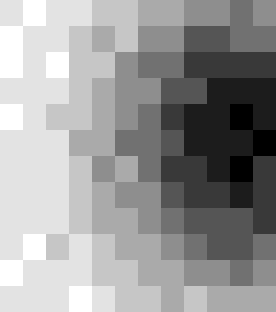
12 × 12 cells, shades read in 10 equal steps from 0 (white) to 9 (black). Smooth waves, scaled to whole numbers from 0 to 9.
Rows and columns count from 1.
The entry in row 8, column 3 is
1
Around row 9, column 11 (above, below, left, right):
8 6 6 7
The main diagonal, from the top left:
1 1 0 2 3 5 5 6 6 6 5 3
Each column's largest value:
1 1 2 3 4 5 5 7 8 8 9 9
